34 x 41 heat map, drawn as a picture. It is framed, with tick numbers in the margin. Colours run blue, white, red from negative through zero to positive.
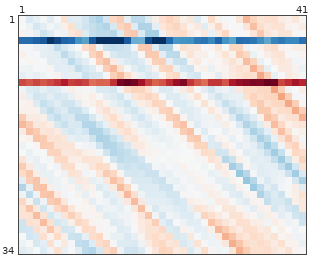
Histogram: heavy tails on both sides. Odd lines: rows 4 and 10. Ninth with the highest average: top right. Slope: none.
